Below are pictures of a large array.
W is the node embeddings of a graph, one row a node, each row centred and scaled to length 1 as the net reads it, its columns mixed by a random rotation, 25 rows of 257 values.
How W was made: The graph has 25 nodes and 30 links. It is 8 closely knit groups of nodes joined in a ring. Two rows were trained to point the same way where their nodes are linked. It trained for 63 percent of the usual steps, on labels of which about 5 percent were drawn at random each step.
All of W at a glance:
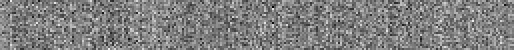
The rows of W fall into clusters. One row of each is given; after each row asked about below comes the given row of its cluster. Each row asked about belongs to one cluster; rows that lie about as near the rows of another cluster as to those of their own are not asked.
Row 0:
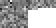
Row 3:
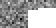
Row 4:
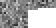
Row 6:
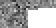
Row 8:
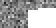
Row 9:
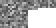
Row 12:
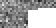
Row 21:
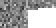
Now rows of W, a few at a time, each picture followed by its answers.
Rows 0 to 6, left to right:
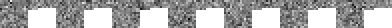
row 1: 8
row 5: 21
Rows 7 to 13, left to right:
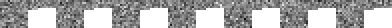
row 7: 0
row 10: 21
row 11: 3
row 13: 4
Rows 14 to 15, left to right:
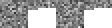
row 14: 9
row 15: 9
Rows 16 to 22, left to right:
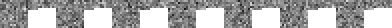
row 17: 3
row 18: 6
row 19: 0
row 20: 6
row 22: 0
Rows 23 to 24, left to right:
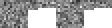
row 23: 8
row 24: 12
